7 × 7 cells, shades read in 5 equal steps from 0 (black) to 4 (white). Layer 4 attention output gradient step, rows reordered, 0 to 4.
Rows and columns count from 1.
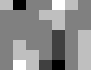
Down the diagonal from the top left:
3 2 2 2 1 2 3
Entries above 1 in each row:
6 7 7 6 6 6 5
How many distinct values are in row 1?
4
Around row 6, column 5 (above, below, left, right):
1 0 2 2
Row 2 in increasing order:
2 2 2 2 2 3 3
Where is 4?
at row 1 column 5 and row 7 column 2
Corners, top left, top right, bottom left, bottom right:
3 2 2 3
